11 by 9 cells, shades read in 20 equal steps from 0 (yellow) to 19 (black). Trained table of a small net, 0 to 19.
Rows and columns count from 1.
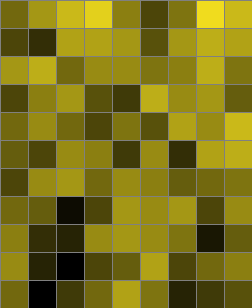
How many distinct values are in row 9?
8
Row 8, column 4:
13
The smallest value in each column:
6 4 3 1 5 4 5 0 3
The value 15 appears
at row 2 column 2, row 6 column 7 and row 9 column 2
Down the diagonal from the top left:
10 15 10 12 9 7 11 13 11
